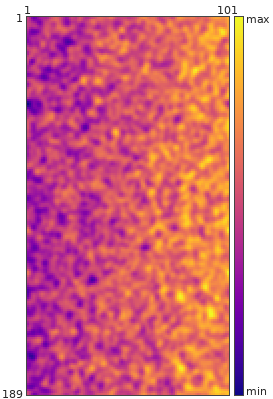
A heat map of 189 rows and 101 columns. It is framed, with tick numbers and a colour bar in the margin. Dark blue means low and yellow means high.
Histogram: bell-shaped. Odd rows or columns: none. Slope: up to the right. Stripes: none. Grain: blotchy.
